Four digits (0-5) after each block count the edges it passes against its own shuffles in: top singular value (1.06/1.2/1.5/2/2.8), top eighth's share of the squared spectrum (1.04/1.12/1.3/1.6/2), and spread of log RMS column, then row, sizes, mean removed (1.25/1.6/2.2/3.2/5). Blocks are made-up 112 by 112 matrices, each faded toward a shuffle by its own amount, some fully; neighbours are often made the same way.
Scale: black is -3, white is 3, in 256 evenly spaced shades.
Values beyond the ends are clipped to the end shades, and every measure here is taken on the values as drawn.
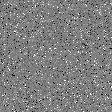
2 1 0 0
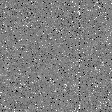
3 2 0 0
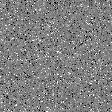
3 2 1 0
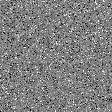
2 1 0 0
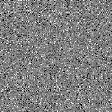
4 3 2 2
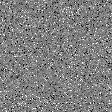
3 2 0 1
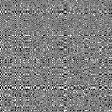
5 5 3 4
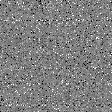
3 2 1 1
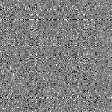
5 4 2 3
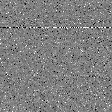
4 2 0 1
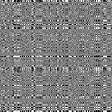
5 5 4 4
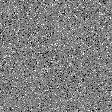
2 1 0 0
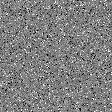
0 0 0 0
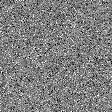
0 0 0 0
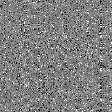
4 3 2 1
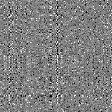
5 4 3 2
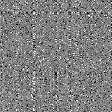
4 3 2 2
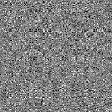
4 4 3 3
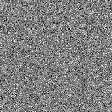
3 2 1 1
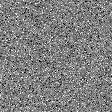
1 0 0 0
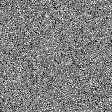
0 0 0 0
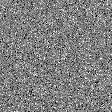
2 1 0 0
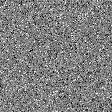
0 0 0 0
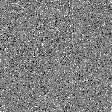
2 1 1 0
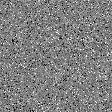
2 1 0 0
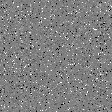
3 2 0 0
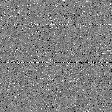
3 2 1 2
